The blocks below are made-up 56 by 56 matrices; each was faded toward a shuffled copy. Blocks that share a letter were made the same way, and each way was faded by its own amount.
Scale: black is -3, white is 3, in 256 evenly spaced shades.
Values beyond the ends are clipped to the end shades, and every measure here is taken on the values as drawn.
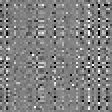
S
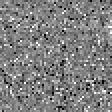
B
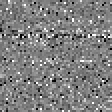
B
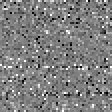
B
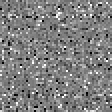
B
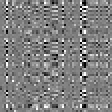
S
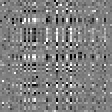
S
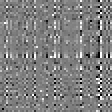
S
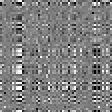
S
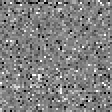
B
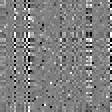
S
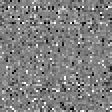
B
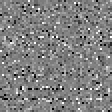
B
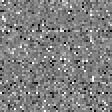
B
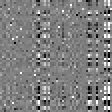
S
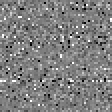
B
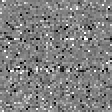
B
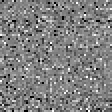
B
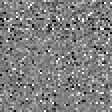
B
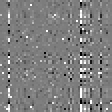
S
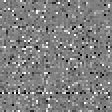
B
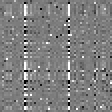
S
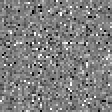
B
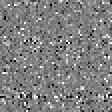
B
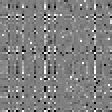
S
